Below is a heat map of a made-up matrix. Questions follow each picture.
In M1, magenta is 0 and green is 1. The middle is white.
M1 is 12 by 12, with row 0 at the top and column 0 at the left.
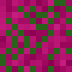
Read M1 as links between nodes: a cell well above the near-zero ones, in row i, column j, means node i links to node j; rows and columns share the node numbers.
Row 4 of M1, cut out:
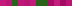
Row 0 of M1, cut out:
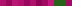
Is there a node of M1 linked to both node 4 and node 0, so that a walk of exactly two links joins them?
no
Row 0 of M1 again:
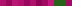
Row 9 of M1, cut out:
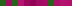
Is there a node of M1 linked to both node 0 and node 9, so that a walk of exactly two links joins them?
no
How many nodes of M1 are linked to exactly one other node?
1
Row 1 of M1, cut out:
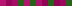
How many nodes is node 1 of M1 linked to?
4
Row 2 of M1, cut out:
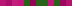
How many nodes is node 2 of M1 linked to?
4
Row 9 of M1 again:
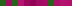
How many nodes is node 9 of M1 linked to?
3
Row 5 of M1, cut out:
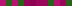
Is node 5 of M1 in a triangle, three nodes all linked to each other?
yes
